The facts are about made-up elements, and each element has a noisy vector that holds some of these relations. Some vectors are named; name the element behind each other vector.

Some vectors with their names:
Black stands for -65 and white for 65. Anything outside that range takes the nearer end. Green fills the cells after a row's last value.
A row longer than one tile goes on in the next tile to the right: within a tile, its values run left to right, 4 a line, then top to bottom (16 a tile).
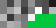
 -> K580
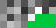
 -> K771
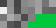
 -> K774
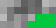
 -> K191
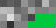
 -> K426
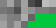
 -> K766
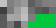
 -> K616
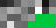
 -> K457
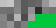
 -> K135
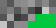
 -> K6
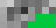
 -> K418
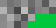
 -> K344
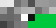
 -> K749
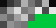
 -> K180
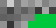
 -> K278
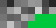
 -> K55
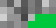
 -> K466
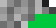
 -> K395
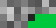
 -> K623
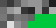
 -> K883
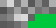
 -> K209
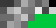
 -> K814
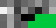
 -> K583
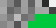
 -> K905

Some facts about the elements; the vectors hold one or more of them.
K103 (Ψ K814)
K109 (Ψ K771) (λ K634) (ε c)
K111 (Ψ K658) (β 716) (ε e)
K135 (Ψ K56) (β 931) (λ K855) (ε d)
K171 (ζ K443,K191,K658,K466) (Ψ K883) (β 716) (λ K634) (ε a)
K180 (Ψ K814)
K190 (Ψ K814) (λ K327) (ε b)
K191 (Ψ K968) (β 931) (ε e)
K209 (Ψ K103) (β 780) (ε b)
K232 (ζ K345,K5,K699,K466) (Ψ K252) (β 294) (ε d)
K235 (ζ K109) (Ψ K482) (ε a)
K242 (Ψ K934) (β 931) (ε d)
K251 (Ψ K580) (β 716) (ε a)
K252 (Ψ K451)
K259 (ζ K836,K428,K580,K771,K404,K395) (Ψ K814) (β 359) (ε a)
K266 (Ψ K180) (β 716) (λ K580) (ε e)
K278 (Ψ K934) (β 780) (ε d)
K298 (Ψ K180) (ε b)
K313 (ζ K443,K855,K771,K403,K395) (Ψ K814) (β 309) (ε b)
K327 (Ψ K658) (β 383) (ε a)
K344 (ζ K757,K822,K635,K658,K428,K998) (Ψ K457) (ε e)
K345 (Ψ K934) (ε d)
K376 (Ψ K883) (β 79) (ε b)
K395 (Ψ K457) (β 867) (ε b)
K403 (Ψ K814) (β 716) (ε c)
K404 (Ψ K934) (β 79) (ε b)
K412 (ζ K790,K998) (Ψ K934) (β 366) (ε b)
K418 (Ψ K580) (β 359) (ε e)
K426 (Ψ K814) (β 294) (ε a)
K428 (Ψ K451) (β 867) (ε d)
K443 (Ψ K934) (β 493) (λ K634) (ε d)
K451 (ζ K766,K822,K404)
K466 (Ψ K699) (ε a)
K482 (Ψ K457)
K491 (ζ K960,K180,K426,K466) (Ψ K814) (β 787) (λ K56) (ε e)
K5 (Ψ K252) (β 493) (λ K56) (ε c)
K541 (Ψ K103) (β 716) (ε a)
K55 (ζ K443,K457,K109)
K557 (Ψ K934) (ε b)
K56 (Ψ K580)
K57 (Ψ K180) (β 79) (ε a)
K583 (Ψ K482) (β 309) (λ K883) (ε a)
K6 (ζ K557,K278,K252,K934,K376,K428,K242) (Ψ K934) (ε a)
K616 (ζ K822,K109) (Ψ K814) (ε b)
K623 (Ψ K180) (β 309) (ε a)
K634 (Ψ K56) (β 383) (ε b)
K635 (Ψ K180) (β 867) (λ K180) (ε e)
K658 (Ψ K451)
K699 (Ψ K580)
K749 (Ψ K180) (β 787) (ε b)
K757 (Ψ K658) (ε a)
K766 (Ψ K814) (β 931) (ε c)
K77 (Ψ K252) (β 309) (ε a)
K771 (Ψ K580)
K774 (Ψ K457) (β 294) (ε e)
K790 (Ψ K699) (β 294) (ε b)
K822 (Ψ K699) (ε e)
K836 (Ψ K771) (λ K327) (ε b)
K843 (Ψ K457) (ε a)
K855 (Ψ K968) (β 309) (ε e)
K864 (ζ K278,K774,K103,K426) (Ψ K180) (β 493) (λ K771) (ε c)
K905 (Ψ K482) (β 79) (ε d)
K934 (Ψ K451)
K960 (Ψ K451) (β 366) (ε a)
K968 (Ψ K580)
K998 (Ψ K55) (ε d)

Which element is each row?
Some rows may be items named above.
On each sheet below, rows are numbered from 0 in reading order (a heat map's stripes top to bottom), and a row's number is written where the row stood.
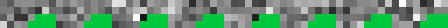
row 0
K6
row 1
K998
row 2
K749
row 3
K855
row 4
K57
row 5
K345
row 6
K428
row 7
K403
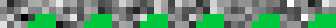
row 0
K327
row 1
K790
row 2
K251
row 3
K541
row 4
K998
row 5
K403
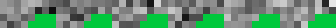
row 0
K232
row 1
K757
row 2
K864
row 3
K77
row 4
K191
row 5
K395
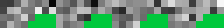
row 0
K814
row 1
K635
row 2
K404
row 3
K836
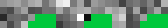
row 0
K557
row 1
K749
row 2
K235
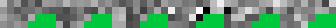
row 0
K822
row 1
K242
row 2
K235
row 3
K491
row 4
K190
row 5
K376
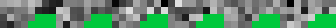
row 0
K412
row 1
K960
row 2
K180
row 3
K111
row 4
K843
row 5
K56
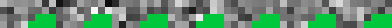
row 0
K404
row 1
K103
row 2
K960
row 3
K251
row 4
K757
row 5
K428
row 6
K313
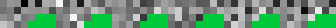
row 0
K109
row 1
K634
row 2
K259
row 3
K623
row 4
K699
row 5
K968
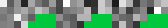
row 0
K634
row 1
K266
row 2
K171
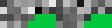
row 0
K5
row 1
K443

